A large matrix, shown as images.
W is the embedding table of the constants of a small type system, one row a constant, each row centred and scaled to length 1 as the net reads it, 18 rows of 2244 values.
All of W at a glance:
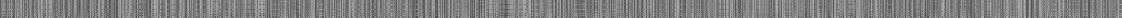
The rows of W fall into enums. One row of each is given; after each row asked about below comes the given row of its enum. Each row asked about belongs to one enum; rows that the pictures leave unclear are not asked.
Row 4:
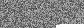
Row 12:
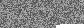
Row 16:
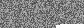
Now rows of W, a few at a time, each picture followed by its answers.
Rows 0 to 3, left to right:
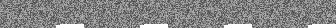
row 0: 12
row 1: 16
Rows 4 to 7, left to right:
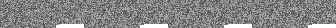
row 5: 12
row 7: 12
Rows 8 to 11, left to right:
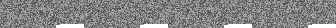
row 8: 12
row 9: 4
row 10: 12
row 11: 16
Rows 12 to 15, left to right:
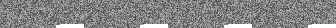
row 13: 4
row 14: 16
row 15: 4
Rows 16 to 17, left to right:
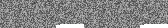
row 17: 16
